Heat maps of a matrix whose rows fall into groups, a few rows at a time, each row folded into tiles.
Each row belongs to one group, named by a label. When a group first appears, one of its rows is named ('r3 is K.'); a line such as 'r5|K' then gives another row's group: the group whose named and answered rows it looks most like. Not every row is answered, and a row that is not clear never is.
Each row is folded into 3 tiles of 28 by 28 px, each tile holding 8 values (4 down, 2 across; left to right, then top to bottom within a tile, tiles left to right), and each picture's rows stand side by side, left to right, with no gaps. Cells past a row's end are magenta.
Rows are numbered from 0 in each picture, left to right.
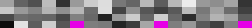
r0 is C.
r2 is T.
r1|T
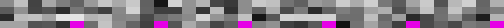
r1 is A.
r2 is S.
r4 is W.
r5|C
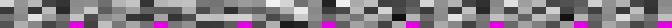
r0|S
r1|C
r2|T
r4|S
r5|S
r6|S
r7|S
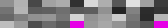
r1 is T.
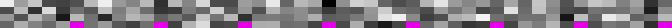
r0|S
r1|T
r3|T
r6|C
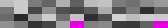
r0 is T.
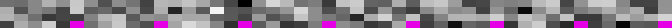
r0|C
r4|T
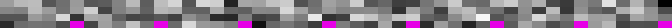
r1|C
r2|C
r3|W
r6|S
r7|A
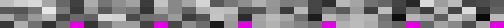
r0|A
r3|S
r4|S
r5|S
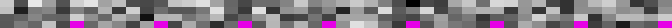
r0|C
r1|S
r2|A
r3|C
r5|C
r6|S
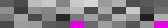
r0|C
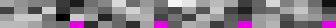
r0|S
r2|T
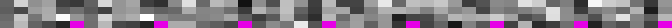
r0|A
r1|A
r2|T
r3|C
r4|C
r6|A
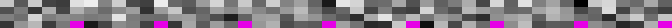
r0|S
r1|W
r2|C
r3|A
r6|A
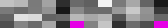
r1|A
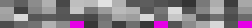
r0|C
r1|W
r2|C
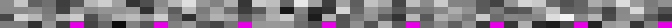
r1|W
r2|T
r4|C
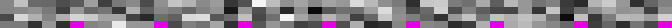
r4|A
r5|T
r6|S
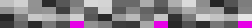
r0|W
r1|T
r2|W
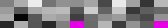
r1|C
